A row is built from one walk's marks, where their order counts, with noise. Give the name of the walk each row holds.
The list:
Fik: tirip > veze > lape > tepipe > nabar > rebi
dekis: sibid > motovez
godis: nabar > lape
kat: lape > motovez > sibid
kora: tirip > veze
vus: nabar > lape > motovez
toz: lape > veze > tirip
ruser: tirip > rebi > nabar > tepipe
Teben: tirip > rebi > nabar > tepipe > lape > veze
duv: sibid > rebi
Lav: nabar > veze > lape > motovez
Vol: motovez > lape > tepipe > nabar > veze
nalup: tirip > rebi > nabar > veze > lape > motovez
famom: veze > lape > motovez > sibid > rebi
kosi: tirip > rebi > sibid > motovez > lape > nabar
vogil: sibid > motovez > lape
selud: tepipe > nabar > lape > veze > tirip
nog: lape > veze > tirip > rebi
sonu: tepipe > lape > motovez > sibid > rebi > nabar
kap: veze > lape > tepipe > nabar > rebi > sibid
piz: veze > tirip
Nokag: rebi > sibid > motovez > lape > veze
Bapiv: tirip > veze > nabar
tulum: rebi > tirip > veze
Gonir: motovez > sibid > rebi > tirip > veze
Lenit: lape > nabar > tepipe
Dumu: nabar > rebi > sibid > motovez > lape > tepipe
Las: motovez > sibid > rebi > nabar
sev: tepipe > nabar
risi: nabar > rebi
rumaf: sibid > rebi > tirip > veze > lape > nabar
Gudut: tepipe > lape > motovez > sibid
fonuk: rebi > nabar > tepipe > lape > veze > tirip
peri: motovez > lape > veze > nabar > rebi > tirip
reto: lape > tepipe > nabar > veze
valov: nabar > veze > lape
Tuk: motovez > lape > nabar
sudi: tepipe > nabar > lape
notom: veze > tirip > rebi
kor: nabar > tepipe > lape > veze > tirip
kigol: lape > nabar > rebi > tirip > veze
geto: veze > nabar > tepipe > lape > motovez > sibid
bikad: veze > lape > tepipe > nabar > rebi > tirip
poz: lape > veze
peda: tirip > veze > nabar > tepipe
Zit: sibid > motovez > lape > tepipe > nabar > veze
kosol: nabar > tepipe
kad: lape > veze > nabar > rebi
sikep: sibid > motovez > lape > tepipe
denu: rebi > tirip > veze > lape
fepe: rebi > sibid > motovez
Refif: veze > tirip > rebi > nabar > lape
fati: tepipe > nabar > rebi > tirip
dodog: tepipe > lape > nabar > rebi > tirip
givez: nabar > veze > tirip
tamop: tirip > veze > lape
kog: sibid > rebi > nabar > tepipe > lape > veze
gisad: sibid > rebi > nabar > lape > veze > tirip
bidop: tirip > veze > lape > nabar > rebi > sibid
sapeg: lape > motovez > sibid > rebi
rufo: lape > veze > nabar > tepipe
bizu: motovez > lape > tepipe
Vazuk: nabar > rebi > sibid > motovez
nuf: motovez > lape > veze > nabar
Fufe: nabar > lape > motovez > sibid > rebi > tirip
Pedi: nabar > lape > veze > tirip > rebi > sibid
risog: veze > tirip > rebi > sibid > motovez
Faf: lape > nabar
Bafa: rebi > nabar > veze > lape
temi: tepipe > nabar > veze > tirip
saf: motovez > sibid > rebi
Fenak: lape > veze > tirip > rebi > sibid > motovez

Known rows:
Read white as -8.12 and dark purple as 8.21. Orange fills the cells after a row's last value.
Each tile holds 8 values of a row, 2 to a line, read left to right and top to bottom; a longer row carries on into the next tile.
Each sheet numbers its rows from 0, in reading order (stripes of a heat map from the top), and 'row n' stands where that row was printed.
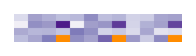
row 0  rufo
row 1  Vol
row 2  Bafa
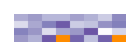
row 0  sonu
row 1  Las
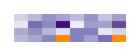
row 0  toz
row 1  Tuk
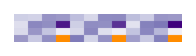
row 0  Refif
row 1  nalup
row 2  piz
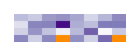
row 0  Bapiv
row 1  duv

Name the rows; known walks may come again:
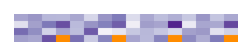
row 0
Gudut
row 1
kosi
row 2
valov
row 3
vus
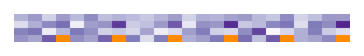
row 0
Zit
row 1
Vol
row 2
risi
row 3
famom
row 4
saf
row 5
Fenak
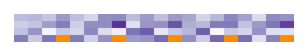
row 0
Dumu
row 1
nalup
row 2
kat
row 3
duv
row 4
ruser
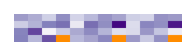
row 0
dekis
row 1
toz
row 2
Refif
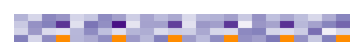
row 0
Teben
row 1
nog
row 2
godis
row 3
Pedi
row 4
nuf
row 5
rumaf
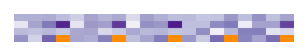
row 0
temi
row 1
Faf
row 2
rufo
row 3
kog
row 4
Tuk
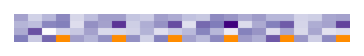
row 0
fepe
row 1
kigol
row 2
fonuk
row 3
tamop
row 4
sonu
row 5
Bafa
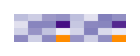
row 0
Bapiv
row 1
denu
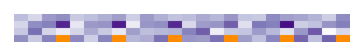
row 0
risog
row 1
givez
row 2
reto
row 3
sapeg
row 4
Fik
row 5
Las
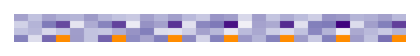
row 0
fati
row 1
sudi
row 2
peri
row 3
peda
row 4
Lav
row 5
piz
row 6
dodog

